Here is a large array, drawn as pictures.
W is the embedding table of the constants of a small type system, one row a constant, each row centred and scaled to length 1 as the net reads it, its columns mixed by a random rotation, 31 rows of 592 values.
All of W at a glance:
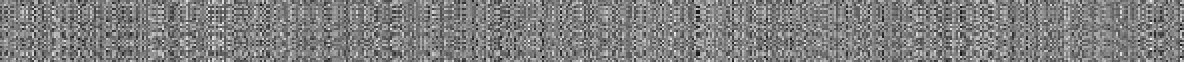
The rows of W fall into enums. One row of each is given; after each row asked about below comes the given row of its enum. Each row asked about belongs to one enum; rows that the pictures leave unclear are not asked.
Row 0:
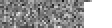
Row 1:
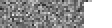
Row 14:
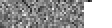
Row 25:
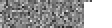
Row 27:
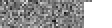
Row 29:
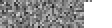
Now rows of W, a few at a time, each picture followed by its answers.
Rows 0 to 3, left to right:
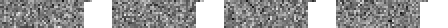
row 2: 14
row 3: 27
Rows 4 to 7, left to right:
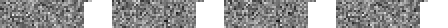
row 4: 1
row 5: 27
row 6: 27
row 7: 1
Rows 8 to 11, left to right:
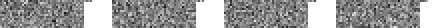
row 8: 27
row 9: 29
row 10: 25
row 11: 0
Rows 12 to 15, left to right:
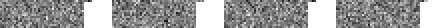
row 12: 14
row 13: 27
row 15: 1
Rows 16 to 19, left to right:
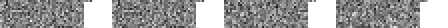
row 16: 25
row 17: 25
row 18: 29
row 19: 0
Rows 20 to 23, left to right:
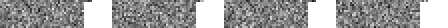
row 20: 14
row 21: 1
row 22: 14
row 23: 29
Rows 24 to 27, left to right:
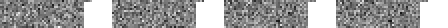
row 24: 0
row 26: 27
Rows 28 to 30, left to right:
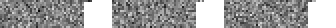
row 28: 14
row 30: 1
